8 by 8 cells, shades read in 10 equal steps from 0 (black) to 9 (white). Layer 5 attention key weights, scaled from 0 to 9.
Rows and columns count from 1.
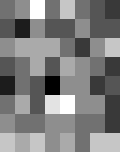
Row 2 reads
3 1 5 3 3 5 3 3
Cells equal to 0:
1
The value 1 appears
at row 2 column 2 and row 5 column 1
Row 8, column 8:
7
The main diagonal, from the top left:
4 1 6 3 5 5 4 7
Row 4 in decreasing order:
6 6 5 4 4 3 3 2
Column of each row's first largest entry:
3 3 8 3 5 5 1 1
